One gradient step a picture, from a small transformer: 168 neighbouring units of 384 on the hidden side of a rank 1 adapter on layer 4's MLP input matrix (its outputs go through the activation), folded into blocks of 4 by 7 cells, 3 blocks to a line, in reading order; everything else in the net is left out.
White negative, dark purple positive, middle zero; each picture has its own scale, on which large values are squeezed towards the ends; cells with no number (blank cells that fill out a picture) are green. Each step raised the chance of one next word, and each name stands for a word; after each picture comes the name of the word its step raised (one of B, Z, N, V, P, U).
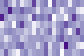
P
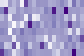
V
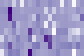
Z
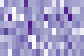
Z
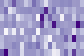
P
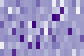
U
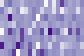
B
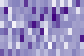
V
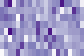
B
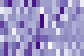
P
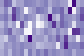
V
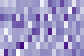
B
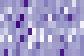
Z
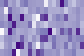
B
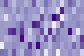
U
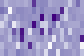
V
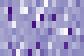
P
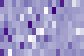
Z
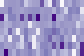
U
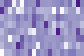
B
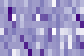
Z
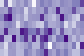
U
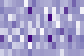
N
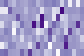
P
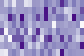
B
